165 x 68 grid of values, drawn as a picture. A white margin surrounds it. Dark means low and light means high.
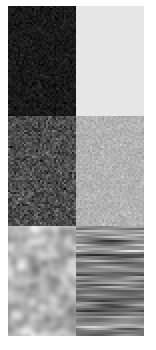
The table splits into 3 rows of 2 panels. Panel 1,1: very low, fine-grained, faint in contrast. Panel 1,2: very high, flat. Panel 2,1: low, fine-grained. Panel 2,2: high, fine-grained, faint in contrast. Panel 3,1: high, blotchy. Panel 3,2: middling, streaked across, strong in contrast.
